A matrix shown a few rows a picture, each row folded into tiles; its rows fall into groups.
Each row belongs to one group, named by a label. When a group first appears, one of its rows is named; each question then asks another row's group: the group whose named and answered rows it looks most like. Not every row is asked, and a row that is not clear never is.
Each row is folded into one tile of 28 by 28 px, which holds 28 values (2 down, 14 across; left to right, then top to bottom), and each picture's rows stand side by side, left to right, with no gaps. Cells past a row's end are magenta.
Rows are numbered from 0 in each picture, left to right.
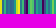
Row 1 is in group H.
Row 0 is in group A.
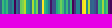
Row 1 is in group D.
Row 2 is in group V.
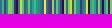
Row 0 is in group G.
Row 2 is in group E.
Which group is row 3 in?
V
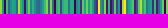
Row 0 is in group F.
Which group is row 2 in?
V
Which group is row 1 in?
A
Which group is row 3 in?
D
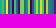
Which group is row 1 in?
E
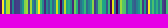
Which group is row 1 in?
G
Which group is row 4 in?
E
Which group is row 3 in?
D
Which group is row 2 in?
E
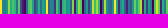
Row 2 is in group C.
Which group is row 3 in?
G
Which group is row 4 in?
H
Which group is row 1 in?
A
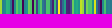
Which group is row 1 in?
F
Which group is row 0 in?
D
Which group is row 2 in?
H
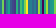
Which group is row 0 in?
H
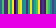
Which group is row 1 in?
G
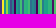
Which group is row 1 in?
F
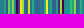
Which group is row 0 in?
G
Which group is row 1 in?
A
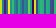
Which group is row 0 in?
E
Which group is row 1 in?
F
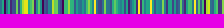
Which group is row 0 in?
H
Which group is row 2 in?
E
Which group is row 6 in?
F
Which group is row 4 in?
V
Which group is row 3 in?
G
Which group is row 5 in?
G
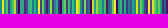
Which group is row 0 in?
V
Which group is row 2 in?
C
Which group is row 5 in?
E
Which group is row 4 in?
H
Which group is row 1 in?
V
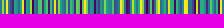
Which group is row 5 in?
A
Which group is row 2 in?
V
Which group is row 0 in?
V
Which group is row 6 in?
A
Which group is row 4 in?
G
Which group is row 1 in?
F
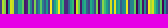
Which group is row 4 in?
V
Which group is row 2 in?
V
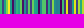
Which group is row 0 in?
D
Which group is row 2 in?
F
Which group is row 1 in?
D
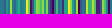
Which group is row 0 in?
F
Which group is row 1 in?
E
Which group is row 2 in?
E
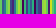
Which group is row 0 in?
D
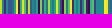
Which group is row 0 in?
C
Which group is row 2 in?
E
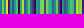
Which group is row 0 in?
V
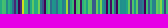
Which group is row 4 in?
C
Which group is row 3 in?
D
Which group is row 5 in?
F
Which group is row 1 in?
G
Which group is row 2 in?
V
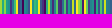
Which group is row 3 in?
C
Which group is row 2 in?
C
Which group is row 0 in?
D
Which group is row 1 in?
G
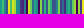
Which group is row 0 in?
E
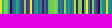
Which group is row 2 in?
A
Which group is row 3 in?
H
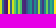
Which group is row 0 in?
E
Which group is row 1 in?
F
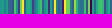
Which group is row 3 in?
A
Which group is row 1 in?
F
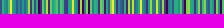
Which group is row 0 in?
G
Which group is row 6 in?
G
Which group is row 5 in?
A
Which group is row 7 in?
V
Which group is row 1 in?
A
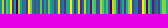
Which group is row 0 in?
G
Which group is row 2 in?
V
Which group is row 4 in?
A
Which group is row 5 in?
H
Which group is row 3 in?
A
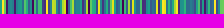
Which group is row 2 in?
D
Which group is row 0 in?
H
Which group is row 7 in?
F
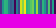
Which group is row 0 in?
H
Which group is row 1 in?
D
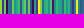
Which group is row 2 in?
G
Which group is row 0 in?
A
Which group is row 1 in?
F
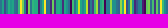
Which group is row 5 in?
C
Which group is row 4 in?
E
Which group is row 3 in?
F
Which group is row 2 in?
H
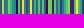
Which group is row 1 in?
V
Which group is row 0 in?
G
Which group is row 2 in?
G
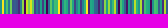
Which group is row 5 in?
D
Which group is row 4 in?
H
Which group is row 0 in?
V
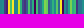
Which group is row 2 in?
A
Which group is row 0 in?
E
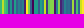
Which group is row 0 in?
V
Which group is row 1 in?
C
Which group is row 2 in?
H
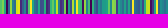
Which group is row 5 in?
D
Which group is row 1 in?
H
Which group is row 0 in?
A
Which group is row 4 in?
C
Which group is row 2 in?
C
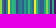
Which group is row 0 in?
E
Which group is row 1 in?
D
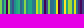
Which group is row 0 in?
A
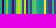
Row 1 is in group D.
